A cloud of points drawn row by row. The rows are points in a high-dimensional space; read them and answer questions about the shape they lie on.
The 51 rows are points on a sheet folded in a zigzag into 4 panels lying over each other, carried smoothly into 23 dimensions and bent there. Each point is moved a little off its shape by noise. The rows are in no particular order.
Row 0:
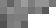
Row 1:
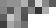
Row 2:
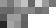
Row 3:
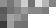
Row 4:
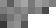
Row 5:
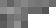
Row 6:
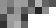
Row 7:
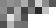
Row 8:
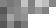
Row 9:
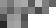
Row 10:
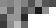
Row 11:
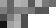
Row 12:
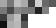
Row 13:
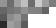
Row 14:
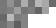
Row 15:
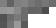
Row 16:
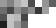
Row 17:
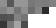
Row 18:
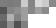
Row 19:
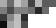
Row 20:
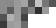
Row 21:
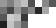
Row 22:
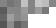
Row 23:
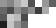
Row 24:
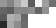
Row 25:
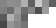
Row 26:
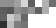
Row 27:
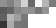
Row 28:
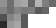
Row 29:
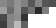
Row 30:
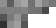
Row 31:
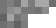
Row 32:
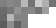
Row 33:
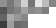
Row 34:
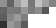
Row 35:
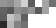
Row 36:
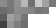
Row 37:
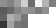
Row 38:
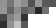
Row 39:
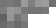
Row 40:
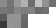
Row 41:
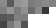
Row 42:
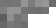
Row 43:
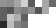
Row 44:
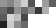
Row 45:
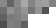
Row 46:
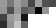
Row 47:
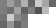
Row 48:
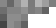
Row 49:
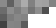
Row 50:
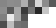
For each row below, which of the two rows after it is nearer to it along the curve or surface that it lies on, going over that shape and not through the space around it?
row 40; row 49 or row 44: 49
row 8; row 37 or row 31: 37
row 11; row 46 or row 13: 13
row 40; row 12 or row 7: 12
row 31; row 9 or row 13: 9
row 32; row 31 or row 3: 31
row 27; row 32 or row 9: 9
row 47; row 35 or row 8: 8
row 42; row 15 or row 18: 15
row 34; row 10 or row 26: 26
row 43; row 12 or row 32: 12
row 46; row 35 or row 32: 32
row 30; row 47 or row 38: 38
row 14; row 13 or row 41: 41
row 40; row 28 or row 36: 36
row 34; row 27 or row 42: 27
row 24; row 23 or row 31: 23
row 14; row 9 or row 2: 9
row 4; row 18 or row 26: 18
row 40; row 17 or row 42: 17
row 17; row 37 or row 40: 40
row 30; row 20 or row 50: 20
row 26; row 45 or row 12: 12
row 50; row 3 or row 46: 46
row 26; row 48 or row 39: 48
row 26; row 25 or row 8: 8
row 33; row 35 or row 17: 35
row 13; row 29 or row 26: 26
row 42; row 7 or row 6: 7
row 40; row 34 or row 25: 25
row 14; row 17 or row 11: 17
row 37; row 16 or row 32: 16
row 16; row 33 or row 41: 33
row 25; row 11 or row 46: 46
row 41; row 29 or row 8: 8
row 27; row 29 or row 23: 23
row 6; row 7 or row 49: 7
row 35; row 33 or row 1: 33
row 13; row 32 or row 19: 19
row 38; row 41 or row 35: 41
